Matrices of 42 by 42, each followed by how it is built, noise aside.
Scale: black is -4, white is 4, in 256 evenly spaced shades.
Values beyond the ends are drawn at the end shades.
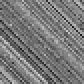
Toeplitz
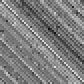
Toeplitz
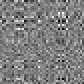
low rank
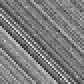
Toeplitz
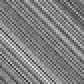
Toeplitz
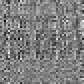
low rank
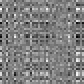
low rank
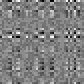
low rank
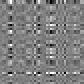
low rank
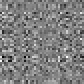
low rank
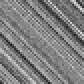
Toeplitz
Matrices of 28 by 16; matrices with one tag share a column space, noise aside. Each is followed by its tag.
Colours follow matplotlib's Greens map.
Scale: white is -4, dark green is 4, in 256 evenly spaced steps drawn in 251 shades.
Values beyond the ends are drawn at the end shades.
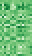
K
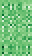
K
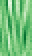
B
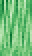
B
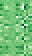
K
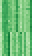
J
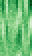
B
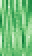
B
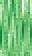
B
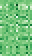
K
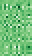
K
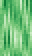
B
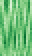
B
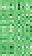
K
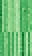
J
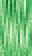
B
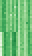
J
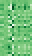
K
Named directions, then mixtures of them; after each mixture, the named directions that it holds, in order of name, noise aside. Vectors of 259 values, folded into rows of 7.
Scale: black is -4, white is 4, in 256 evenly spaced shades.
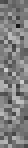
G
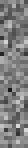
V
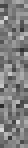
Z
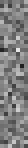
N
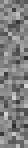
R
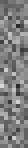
G, Z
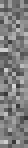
G, N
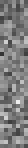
G, V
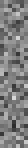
N, R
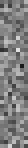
N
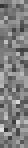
V, Z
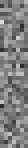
N, Z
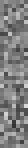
R, Z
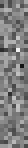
N
